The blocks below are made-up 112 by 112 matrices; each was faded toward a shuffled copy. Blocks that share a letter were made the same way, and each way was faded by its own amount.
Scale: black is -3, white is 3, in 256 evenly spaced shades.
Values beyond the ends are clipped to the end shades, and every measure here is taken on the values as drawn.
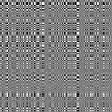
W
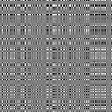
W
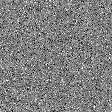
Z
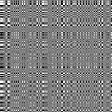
W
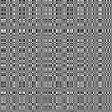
W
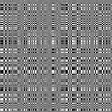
W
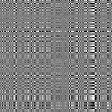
W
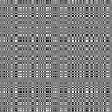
W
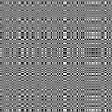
W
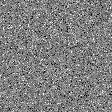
Z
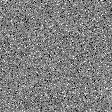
Z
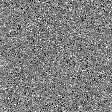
Z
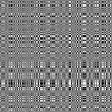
W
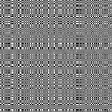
W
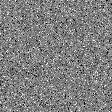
Z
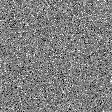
Z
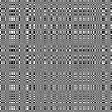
W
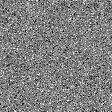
Z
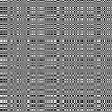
W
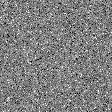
Z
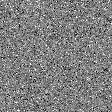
Z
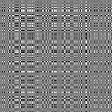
W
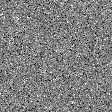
Z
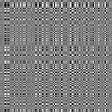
W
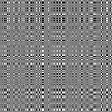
W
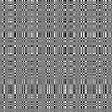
W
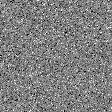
Z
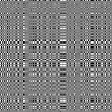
W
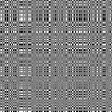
W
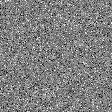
Z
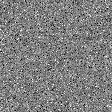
Z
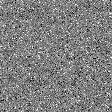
Z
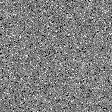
Z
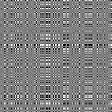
W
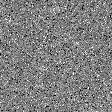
Z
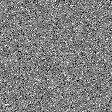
Z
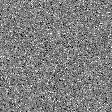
Z
